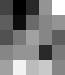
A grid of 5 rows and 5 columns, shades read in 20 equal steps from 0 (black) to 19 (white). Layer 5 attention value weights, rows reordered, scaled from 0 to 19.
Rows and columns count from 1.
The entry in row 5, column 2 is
18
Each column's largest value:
12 18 14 15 19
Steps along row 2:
down up up up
